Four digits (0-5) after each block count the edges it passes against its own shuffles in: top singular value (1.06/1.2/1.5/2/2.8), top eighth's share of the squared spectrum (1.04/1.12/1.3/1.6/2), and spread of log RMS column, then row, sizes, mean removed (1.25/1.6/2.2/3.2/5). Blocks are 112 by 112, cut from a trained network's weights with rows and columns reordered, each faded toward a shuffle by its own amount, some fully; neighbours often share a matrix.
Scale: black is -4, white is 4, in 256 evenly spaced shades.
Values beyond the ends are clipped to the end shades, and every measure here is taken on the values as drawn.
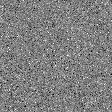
0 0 0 0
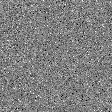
0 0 0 0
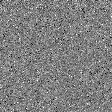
1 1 0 1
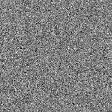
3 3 1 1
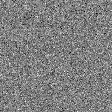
2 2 0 1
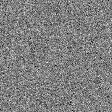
2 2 0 1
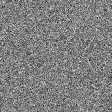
2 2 0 0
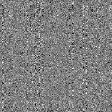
4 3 3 1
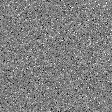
0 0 0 0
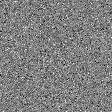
0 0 0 0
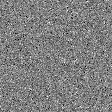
0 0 0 0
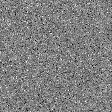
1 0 0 0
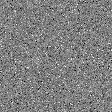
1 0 0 0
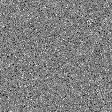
1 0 0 0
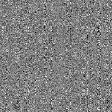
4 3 3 2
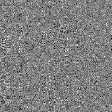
4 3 3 2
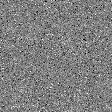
1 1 0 0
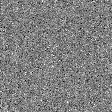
1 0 0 0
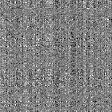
4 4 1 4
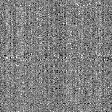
4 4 0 3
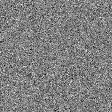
2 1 0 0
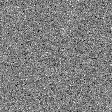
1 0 0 0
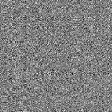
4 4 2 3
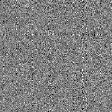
4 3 3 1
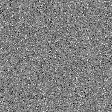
2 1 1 0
